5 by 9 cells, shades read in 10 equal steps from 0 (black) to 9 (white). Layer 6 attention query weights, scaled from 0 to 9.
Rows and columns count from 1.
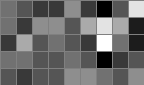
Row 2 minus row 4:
0 -2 2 2 -1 3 8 4 -2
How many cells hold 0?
2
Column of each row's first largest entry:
9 7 7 1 5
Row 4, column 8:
2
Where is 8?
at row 1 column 9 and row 2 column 7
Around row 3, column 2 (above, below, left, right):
2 4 2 3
